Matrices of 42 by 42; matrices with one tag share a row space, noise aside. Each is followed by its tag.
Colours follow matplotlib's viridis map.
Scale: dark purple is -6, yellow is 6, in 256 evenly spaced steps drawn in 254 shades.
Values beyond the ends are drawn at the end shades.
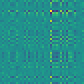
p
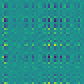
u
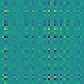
u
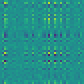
u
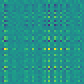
u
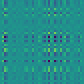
u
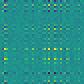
u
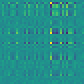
p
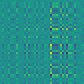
p
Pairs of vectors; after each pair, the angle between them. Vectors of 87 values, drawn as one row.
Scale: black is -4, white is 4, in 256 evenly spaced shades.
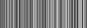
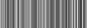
nearly opposite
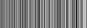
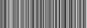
partly opposed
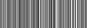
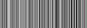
nearly opposite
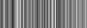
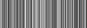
partly opposed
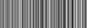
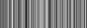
partly opposed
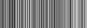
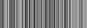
partly aligned
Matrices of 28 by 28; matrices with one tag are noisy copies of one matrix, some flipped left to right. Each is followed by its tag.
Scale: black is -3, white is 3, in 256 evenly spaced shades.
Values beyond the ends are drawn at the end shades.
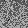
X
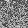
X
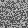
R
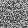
R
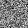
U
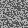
U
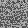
R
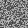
U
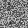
U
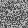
R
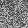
X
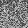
X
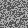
U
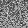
X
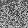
X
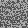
R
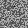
U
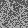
X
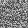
R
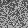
X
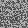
R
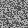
U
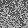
X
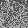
X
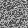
U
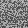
R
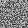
R
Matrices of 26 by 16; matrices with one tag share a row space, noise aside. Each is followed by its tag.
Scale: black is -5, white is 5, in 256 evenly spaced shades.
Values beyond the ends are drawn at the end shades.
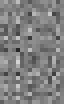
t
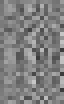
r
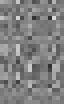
t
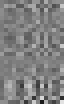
r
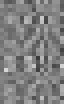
r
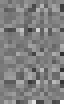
r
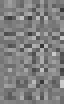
r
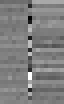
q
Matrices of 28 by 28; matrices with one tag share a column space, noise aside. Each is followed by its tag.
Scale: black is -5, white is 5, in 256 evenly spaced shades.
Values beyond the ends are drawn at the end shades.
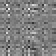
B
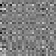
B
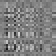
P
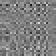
B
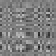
P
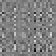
P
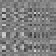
P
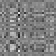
P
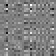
B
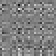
B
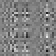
P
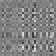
P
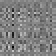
P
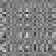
P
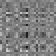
P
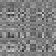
P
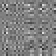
B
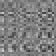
P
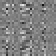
B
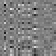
B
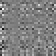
B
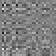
B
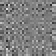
B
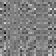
B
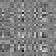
P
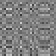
B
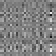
P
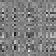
P
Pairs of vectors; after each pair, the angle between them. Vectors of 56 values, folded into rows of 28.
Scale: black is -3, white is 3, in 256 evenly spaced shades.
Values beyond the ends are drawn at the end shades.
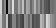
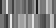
partly opposed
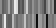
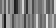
nearly opposite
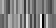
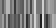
nearly opposite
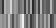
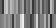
nearly parallel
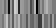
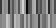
partly aligned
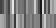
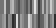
partly aligned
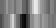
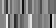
orthogonal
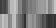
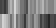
nearly parallel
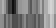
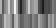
partly opposed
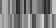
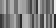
orthogonal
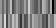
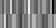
nearly parallel
